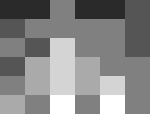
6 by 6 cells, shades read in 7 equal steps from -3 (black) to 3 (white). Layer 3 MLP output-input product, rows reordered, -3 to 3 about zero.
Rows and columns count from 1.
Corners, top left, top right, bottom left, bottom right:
-2 -1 1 0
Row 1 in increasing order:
-2 -2 -2 -2 -1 0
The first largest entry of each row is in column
3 2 3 3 3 3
